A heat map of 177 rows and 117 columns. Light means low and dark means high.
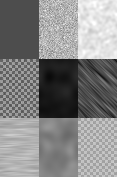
The table splits into 3 rows of 3 panels. Panel 1,1: high, flat. Panel 1,2: low, fine-grained. Panel 1,3: very low, blotchy, faint in contrast. Panel 2,1: middling, checkered, strong in contrast. Panel 2,2: very high, smooth, faint in contrast. Panel 2,3: high, slanting down to the right. Panel 3,1: low, streaked across, faint in contrast. Panel 3,2: middling, smooth, faint in contrast. Panel 3,3: low, checkered.
